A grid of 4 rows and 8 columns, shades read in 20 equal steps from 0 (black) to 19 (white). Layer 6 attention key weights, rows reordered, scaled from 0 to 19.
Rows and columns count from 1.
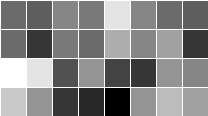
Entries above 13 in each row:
1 0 2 2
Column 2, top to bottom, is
7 4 17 11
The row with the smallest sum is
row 2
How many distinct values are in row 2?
6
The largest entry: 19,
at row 3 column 1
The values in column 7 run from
8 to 14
